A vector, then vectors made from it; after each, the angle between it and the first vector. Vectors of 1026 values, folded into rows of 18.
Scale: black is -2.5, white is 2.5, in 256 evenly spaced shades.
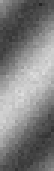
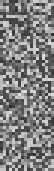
orthogonal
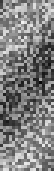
partly opposed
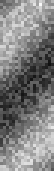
nearly opposite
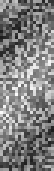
partly aligned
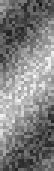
nearly parallel
